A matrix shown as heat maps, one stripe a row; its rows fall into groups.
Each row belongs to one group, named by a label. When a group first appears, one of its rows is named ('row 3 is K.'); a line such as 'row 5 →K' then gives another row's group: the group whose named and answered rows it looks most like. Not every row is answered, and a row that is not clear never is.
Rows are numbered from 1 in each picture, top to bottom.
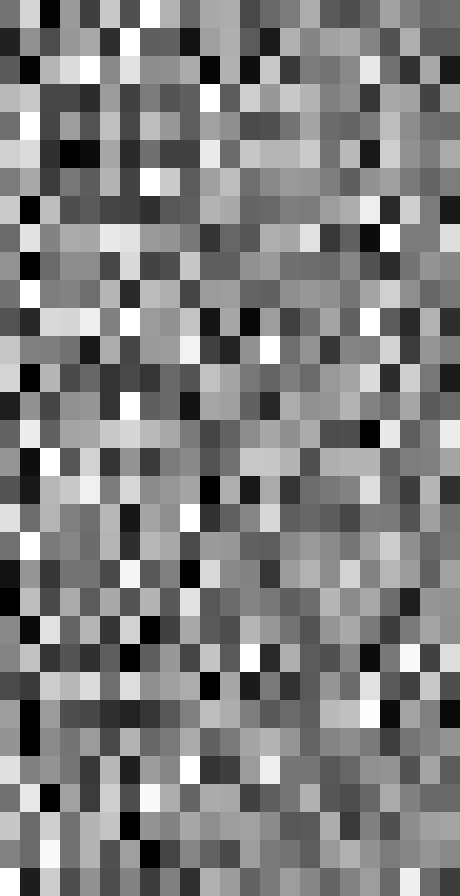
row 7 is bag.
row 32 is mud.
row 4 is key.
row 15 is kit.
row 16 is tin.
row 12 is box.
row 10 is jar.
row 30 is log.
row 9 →tin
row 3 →box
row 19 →log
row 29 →bag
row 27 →jar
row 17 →jar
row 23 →jar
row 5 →bag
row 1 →bag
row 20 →bag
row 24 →key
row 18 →box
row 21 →kit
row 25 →box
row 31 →jar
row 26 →mud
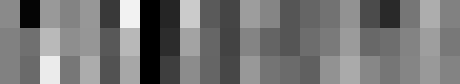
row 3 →jar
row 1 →jar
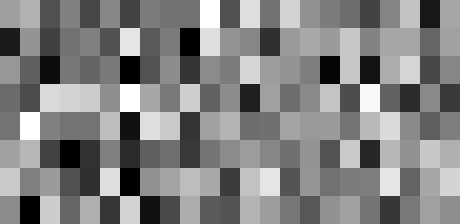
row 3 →key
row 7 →log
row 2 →kit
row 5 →bag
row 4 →box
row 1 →key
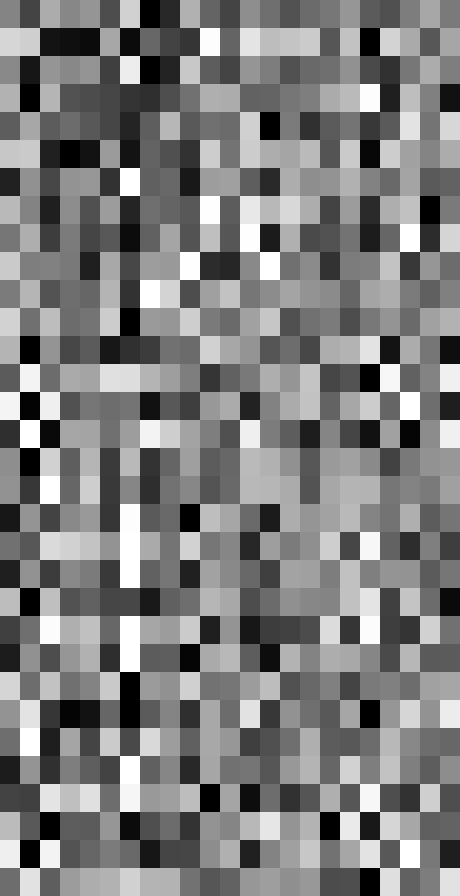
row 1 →jar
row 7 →kit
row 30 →key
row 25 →log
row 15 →mud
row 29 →box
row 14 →tin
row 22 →mud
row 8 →key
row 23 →box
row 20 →box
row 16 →tin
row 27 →bag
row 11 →bag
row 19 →kit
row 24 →kit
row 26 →key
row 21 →kit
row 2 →key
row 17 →jar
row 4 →mud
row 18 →jar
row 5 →key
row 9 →key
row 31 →mud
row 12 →log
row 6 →key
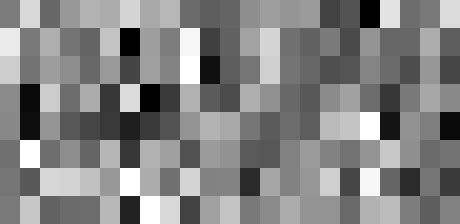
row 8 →bag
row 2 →log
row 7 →box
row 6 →bag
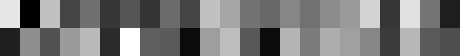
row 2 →kit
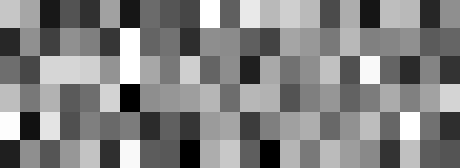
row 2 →kit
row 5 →mud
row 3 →box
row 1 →key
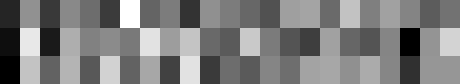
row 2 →tin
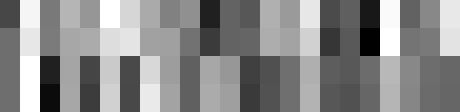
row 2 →tin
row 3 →bag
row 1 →tin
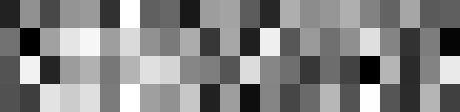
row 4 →box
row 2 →box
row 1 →kit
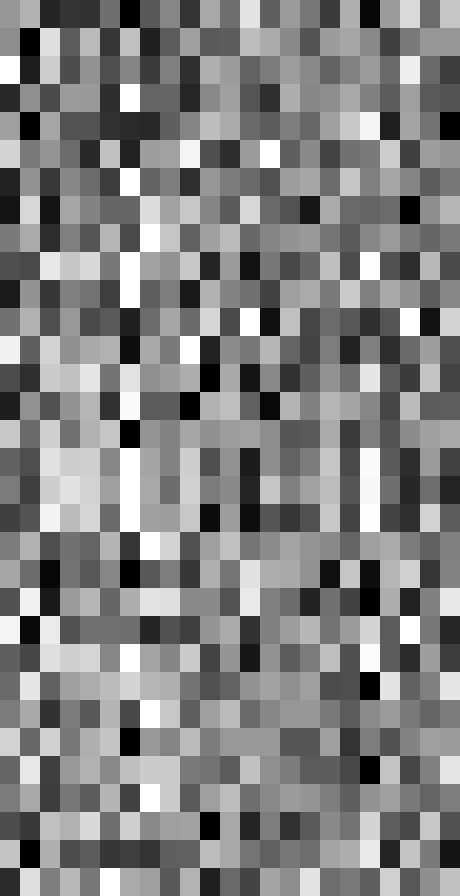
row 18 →box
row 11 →kit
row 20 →bag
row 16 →log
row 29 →bag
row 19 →box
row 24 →box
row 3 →mud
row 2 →jar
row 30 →box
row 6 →log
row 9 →bag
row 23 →mud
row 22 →tin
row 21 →key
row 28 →tin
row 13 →log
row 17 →box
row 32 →tin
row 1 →key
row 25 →tin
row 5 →mud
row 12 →key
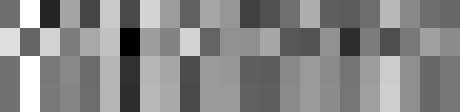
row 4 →bag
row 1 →bag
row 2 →log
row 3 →bag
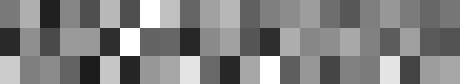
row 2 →kit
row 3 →log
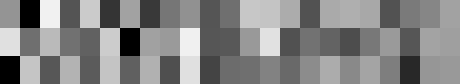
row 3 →tin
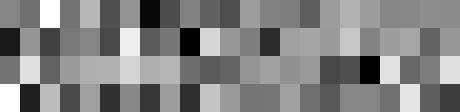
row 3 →tin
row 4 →mud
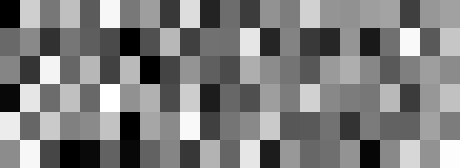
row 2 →key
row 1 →tin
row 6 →key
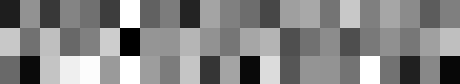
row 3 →box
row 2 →log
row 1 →kit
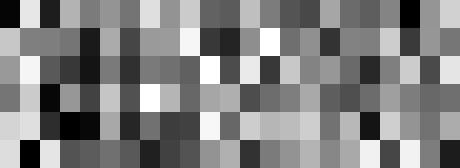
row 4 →bag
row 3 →key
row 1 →tin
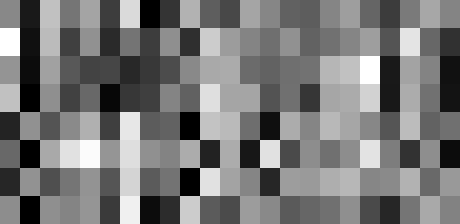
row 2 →mud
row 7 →kit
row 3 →mud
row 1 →jar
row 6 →box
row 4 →mud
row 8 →jar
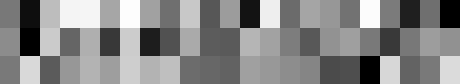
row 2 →jar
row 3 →tin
